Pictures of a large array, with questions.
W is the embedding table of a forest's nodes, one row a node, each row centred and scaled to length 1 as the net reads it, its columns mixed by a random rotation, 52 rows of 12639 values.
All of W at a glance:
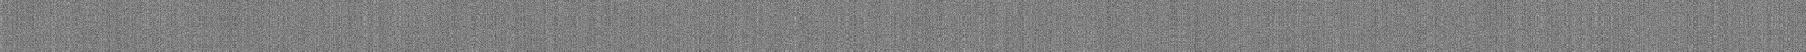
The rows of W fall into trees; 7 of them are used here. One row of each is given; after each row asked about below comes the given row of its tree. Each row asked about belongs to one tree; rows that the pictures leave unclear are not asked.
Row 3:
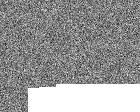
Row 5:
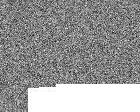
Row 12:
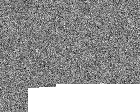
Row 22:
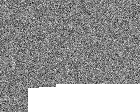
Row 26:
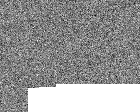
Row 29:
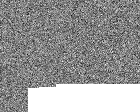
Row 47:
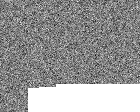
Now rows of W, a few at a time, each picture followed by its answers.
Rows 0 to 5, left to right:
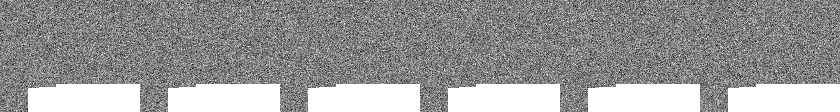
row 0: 47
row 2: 12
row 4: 26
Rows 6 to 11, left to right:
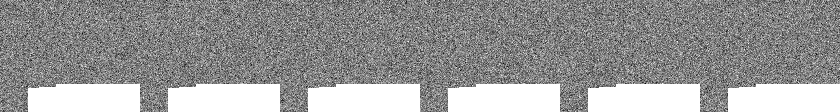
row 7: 12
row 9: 29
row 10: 22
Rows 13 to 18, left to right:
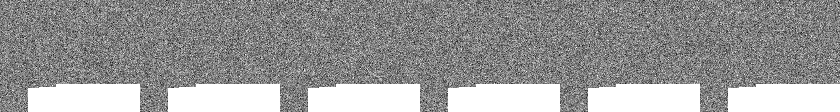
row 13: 29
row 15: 3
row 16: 47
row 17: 47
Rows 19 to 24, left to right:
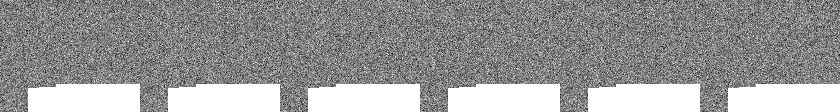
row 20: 47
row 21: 3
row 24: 47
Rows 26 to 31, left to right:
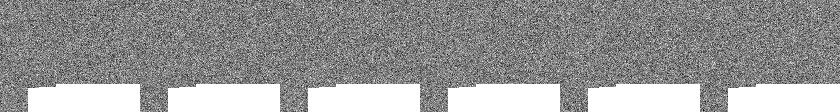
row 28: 47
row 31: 22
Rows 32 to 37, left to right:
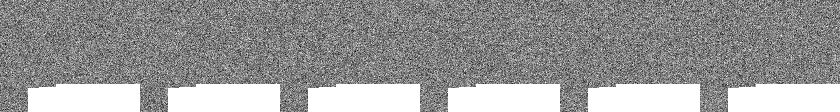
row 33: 3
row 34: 22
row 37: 5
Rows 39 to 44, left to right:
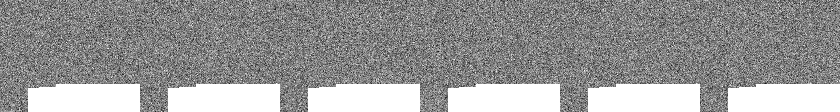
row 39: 3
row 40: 3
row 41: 47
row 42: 5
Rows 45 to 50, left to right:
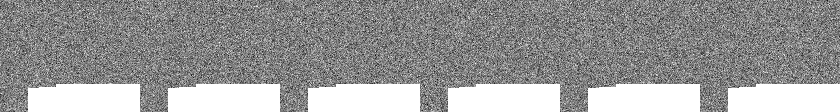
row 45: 47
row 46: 26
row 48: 3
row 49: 26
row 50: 3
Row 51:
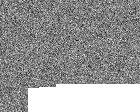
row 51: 3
